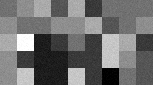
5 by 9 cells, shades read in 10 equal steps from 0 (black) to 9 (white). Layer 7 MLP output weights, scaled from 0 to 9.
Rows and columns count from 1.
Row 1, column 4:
3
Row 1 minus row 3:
-2 -4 5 1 2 0 -3 -2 2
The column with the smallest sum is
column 4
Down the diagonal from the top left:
4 4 1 1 7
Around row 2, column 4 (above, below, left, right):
3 2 4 5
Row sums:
38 41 39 28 30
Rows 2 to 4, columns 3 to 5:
4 5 5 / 1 2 4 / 1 1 2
